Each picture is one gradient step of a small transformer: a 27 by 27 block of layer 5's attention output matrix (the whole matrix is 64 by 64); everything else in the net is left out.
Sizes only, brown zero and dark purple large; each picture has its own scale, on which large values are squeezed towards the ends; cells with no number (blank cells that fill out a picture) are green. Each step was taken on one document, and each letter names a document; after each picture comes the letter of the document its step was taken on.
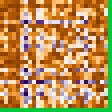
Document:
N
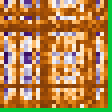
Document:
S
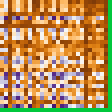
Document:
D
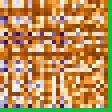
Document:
D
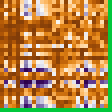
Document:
N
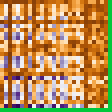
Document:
D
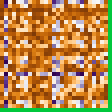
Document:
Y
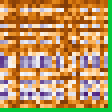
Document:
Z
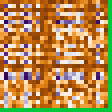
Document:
S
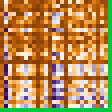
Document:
Y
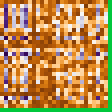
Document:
S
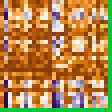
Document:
Y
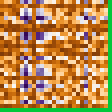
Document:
N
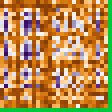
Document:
S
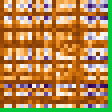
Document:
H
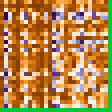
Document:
Y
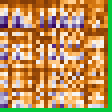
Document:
D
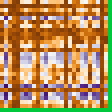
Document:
Z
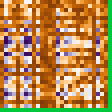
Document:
S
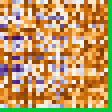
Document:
D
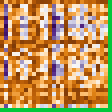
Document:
Y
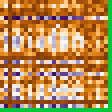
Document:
D
